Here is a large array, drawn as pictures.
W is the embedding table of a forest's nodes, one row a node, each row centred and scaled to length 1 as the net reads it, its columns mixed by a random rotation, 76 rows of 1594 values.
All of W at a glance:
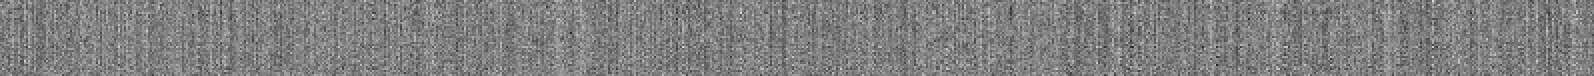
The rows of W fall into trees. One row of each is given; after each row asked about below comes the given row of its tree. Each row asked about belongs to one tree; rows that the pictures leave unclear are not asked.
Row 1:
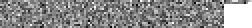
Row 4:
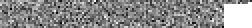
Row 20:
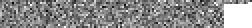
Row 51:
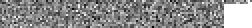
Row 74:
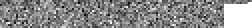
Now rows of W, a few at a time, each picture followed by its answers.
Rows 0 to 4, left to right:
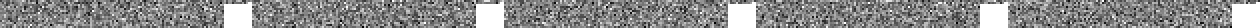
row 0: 74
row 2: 20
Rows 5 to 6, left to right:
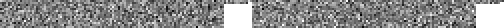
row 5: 51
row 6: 4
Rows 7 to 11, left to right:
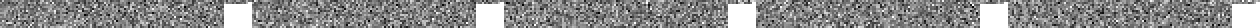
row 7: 74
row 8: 74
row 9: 51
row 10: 20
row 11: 51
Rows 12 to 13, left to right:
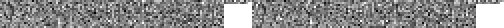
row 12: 51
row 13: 51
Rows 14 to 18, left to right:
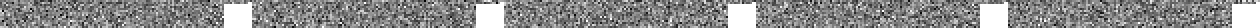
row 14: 20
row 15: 1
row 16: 4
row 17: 20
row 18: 51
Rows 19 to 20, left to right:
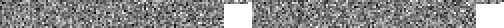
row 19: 51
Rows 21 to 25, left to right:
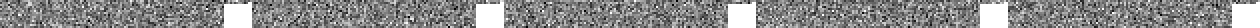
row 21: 1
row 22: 51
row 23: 1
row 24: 51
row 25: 1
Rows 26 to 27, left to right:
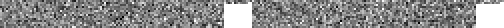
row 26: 20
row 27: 1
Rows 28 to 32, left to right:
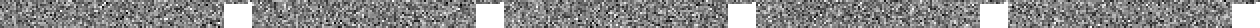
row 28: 20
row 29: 1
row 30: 1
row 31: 20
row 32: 4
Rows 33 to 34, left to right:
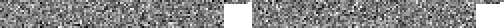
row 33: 1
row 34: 20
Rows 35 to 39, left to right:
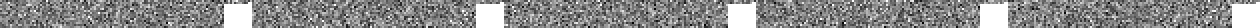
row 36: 20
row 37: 4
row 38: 1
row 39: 4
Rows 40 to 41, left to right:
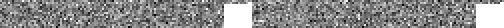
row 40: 1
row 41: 4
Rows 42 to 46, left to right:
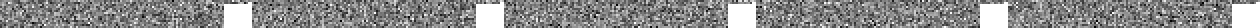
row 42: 1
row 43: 51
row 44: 51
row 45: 4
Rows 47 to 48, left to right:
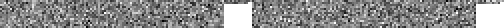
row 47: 1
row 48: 51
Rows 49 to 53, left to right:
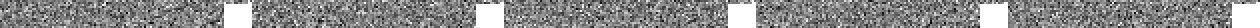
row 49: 20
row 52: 4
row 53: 20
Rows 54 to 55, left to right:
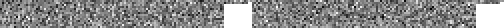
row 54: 51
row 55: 20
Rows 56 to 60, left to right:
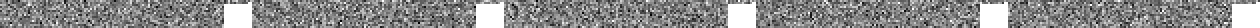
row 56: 1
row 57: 1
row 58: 51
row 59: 20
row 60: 20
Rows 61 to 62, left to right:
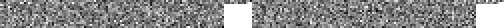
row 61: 4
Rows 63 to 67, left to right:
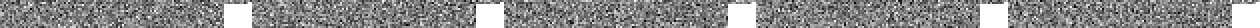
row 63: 20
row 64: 1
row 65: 1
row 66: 74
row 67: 51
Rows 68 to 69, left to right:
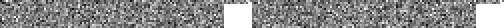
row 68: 51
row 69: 51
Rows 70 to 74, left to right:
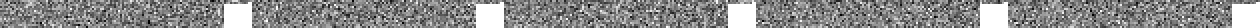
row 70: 1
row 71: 20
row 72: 51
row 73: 74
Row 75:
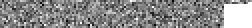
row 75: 1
